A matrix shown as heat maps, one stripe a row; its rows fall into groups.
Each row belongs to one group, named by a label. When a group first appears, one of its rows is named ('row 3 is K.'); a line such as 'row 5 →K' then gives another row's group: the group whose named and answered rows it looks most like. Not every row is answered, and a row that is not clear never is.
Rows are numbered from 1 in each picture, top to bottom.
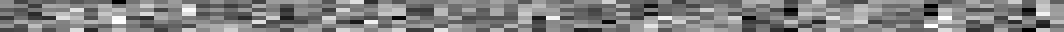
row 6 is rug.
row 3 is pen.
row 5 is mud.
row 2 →pen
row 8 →pen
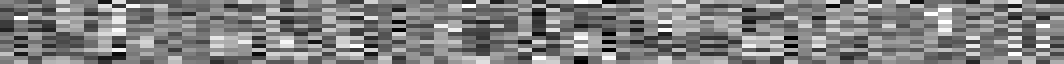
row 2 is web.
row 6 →mud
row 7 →pen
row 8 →mud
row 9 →rug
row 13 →rug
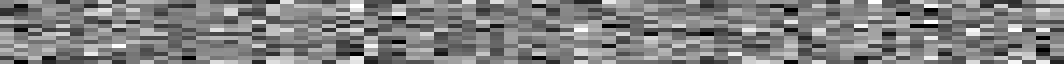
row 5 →web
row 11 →web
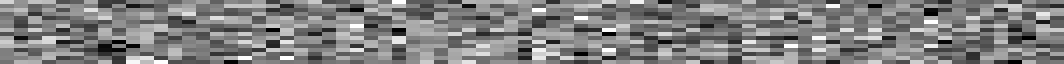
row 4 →pen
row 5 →rug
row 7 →pen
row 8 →web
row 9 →mud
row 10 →pen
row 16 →web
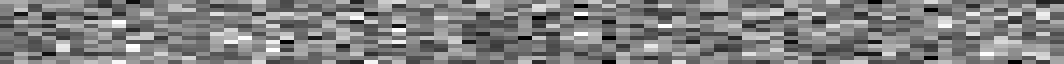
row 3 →pen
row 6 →rug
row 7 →mud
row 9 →rug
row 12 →web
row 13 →web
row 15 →pen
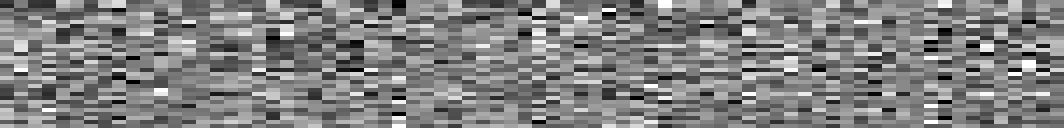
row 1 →mud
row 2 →mud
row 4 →mud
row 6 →pen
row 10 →web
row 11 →pen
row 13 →pen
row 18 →rug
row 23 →mud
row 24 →pen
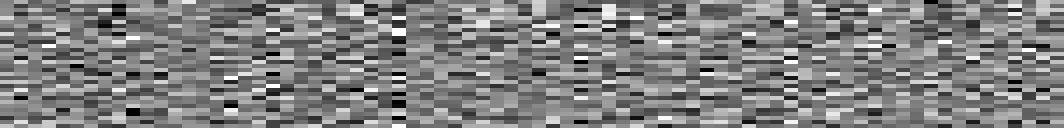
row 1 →pen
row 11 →mud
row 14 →web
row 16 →rug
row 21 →web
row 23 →rug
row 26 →web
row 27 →web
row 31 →rug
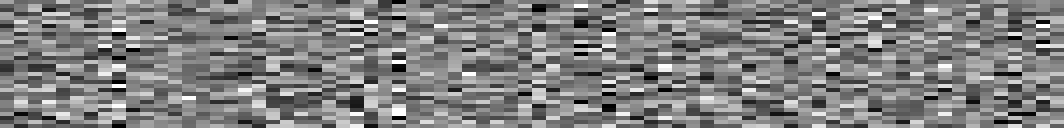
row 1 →web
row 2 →rug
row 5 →web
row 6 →rug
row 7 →pen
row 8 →rug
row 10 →web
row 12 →web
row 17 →mud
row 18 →mud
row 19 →web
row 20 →pen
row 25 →pen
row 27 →rug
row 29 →pen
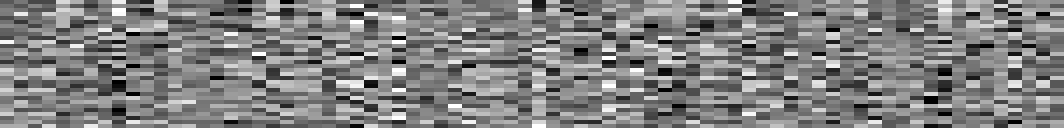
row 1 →mud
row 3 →mud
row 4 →rug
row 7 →pen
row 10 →mud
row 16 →mud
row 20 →rug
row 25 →web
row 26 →pen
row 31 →web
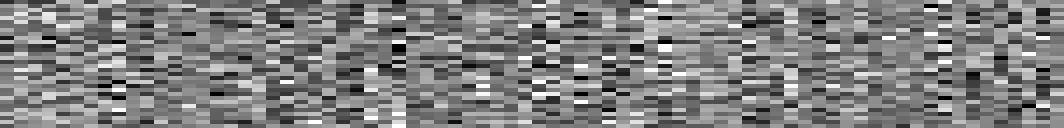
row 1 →mud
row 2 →pen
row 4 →rug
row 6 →rug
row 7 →mud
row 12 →mud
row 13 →mud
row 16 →mud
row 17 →rug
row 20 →rug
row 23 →rug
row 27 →pen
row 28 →rug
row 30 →rug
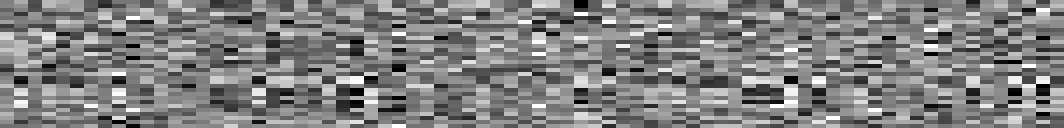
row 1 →rug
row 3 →pen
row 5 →web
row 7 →mud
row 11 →pen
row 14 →pen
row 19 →rug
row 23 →rug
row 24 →rug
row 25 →web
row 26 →rug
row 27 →pen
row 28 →web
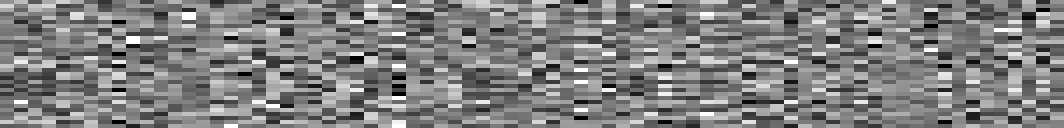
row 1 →rug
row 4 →pen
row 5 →pen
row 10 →web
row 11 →web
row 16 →rug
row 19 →mud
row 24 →mud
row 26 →rug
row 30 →rug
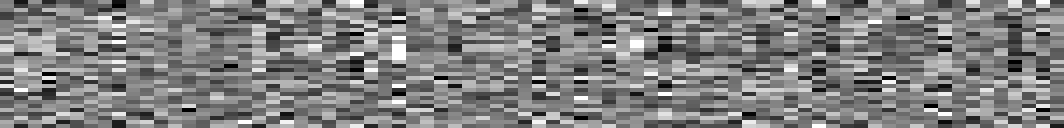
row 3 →rug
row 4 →mud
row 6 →web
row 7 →rug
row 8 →pen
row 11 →rug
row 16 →rug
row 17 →web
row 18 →rug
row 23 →pen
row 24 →mud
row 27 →pen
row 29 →mud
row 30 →rug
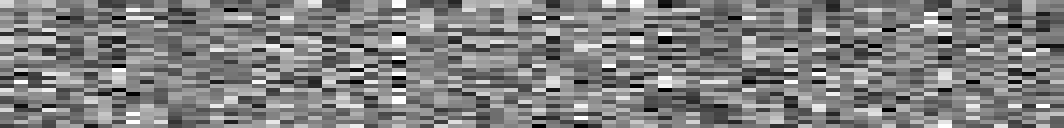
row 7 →web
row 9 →mud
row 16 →web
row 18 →rug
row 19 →pen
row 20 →mud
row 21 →rug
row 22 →mud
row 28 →pen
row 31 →web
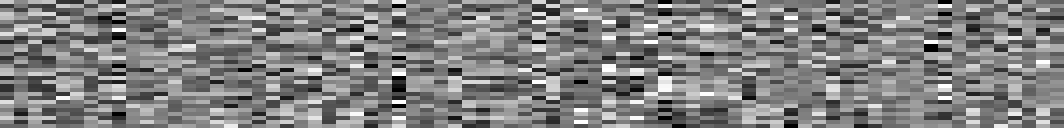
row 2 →mud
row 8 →rug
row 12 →pen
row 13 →pen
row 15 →mud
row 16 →pen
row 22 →mud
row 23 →mud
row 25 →mud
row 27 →web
